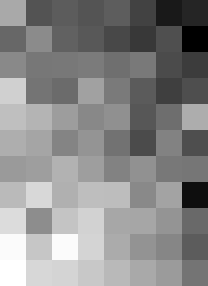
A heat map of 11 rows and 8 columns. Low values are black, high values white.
Slope: up to the bottom left. Ninth with the highest average: bottom left. Stripes: none. Ninth with the lowest average: top right.
